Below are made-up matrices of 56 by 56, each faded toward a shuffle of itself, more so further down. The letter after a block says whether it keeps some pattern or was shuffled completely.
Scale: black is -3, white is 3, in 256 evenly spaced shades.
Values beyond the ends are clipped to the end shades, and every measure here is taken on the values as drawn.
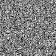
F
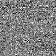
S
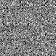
S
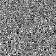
S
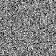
S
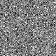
S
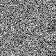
S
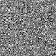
S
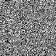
S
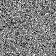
F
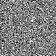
S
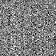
S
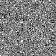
S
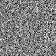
S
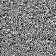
S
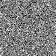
F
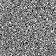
S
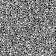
F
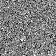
F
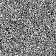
F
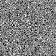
S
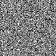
S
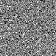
S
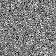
F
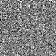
S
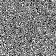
F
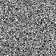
F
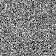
S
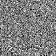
S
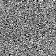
S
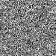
S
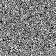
F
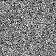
F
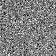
F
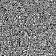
S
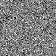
S
